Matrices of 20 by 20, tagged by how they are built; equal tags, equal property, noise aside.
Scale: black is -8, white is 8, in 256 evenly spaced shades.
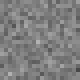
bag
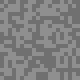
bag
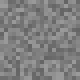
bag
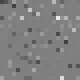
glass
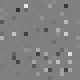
glass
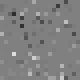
glass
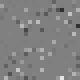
glass
